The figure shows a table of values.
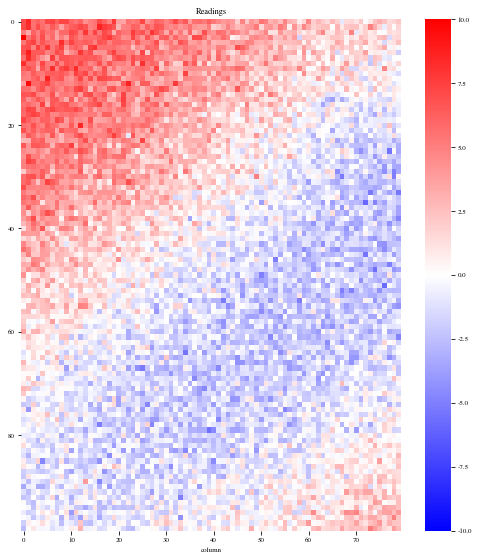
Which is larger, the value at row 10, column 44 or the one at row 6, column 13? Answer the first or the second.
the second
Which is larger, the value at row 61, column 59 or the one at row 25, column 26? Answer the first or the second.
the second
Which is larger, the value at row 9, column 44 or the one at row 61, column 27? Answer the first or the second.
the first
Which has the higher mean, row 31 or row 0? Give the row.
0
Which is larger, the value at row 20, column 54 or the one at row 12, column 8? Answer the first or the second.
the second
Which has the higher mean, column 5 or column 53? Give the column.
5
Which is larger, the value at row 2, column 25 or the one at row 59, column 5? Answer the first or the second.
the first
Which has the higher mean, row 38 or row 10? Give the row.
10
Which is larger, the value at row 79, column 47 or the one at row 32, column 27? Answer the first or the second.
the second
